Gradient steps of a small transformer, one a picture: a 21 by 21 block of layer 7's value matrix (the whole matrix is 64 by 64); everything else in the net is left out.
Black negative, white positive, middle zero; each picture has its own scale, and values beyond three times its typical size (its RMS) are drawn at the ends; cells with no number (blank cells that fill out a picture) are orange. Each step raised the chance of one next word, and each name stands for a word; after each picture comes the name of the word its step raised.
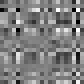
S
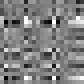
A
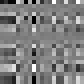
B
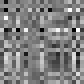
S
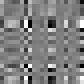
A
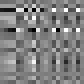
S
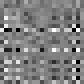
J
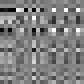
S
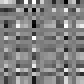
A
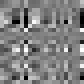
J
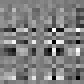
J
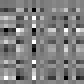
J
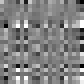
A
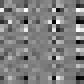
S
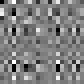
B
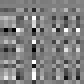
J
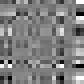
B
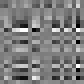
J
